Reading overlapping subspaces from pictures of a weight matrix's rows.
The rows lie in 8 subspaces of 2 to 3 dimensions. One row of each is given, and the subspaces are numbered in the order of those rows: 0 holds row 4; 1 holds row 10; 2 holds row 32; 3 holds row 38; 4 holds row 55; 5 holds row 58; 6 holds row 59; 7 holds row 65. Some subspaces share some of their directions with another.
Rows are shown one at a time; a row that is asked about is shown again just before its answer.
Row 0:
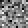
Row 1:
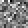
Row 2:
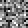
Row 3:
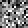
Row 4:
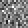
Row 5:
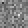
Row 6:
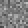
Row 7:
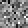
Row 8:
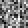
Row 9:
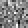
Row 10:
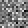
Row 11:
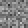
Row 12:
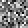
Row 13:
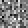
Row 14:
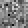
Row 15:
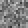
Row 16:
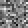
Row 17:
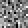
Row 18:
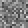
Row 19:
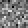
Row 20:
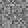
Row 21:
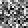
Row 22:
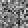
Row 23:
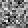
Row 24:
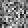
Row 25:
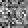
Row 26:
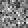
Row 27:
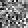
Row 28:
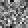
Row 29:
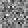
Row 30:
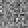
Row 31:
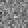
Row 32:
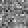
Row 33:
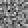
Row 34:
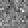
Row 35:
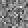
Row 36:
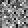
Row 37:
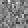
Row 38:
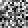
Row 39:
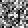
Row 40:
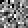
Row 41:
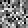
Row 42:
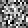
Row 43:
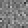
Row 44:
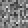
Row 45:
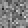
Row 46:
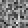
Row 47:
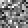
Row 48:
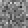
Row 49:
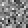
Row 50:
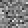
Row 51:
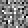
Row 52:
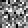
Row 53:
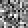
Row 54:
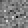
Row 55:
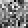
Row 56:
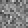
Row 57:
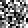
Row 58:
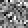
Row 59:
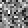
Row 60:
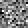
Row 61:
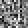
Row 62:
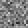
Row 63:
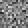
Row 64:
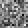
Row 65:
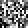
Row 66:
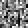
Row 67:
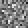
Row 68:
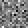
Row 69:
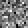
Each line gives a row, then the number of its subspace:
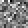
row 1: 5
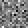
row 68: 1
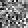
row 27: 0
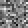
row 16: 2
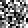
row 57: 0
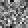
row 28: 4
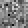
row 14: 4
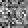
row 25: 4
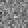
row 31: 6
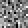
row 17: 7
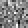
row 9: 7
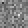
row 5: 6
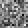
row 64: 4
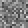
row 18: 7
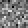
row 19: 4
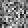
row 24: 7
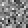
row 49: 4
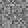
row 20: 6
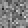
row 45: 1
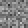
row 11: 4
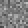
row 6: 5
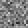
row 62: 2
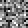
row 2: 2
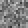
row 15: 5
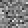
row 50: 3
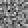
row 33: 2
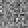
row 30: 2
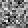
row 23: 4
